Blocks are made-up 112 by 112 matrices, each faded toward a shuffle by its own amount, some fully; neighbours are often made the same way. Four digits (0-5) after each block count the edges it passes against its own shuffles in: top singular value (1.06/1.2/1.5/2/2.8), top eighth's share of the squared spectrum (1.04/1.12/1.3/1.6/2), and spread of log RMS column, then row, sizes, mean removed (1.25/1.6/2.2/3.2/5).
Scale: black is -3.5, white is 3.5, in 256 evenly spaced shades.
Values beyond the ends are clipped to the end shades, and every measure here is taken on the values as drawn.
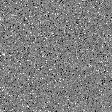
0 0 0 0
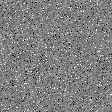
0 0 0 0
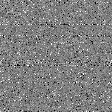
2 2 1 2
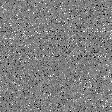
1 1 0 1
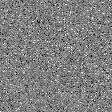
0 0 0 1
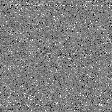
1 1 0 2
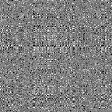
5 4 3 3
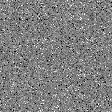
3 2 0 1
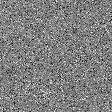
2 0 0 0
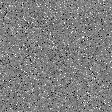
0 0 0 0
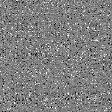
4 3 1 2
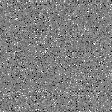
4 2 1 1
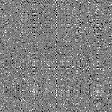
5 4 2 2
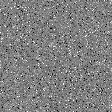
3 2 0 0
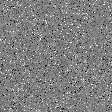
0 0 0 0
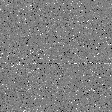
2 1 0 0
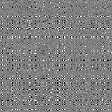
5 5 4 4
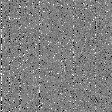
3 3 3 0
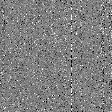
2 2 2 0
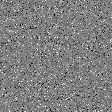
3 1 0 0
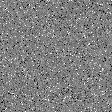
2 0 0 0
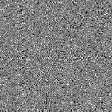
4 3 2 2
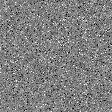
1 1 0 0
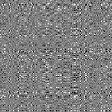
5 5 3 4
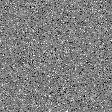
1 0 0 0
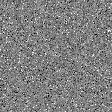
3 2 0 0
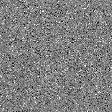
3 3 0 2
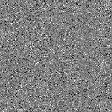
4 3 2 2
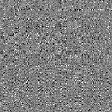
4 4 3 3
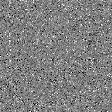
3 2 0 1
